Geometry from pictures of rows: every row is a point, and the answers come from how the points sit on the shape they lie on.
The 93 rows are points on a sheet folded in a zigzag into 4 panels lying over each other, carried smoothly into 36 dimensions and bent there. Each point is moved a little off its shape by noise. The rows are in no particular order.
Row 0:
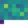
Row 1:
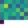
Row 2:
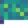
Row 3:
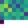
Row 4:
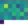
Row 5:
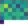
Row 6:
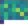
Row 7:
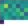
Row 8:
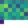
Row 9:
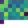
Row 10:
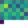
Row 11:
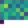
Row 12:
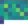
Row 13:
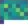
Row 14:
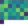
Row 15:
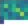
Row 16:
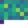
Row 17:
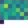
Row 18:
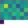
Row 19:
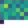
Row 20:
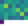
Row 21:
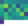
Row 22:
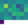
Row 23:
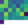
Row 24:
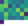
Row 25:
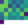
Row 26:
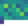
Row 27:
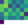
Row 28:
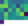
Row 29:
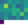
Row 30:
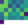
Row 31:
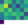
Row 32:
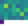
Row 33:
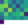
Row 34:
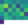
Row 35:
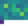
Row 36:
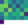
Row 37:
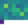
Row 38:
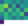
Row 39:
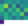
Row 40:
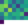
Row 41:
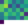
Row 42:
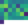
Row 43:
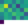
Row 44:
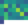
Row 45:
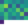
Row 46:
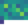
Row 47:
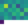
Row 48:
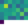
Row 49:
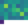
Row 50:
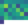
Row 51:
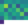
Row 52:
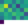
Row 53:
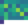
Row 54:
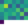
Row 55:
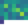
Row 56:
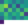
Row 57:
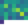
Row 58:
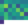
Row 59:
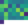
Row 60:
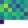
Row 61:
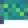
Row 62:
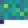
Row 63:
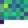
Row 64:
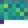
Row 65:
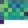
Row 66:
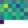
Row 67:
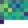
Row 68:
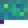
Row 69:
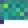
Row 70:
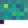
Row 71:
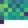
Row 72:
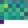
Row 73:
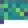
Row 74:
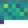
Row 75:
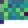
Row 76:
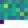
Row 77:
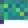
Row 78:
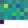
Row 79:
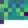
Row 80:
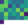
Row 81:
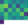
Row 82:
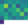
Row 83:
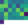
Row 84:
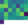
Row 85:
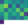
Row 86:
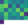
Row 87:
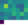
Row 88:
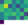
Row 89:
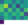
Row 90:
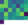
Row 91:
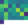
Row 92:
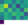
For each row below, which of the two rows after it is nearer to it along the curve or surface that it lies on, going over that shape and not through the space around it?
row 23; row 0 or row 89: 89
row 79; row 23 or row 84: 23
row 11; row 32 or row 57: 57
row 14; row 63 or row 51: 63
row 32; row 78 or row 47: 78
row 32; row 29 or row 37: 29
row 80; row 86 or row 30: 30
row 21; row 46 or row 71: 71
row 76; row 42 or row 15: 15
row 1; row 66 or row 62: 62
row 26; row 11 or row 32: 32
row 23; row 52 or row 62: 52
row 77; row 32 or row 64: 64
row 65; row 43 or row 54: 43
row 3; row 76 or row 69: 69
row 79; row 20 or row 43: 43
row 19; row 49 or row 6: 6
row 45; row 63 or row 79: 63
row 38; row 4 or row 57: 4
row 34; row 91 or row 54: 91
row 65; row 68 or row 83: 83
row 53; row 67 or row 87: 87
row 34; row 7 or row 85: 7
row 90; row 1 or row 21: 21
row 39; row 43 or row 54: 43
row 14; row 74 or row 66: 66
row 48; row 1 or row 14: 1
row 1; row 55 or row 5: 55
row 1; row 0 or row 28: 0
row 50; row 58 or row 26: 26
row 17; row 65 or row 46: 46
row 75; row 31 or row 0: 31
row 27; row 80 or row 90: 80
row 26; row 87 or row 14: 87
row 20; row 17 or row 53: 17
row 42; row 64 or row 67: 67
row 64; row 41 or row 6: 41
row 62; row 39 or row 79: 39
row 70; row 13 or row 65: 13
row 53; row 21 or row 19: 19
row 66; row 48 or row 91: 91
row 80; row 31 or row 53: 31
